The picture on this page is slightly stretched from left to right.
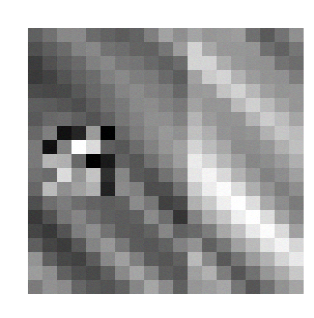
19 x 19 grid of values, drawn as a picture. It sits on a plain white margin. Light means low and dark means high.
Values change most from cell to cell in the middle left. The top left is the smoothest part. In the middle left lies a patch that is rougher than the rest. A vertical seam about 60% of the way across splits the table, and the left part is higher. Streaks slant down to the right.
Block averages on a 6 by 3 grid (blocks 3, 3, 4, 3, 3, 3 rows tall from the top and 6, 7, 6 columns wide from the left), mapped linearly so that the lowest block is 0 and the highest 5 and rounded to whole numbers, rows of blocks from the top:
433 | 531 | 422 | 331 | 540 | 432
